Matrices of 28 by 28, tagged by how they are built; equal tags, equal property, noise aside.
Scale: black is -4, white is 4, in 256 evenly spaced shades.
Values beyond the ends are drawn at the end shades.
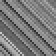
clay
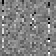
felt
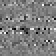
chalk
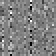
felt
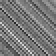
clay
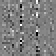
felt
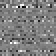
chalk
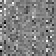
felt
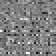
chalk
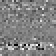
chalk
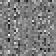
felt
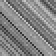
clay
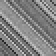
clay
